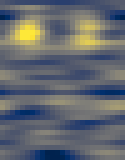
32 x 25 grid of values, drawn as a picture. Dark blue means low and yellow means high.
Bumps: two. Ninth with the highest average: top left. Grain: streaks across.
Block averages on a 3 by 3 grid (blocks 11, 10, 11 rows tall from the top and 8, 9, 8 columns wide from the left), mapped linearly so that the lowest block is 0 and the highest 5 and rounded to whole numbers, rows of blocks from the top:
533 / 111 / 002
